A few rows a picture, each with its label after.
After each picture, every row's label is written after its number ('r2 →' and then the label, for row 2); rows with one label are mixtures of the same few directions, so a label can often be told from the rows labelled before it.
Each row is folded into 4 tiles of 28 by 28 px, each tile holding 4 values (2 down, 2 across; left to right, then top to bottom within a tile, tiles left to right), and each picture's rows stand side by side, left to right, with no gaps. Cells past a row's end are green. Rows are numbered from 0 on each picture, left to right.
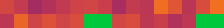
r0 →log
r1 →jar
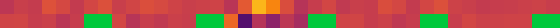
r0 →jar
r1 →log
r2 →log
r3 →jar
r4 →log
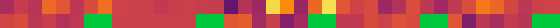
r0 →jar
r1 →jar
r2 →jar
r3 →jar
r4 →log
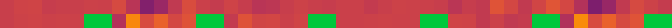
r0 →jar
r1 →log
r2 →log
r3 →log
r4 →jar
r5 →log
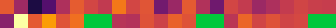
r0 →log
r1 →jar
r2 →log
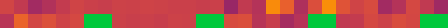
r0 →log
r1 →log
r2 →jar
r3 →jar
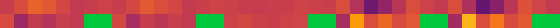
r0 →log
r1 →log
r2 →log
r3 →log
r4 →log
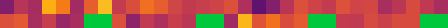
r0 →jar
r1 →log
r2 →log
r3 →jar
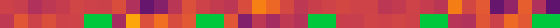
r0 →log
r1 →log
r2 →log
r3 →jar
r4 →jar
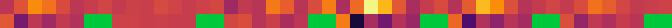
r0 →log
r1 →jar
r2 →jar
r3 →log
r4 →log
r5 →log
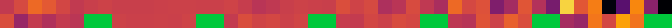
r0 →log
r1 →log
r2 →log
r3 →jar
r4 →jar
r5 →jar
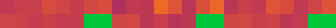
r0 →jar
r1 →jar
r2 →jar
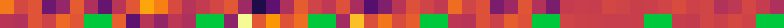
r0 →jar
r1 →log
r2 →log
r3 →log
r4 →jar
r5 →jar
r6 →jar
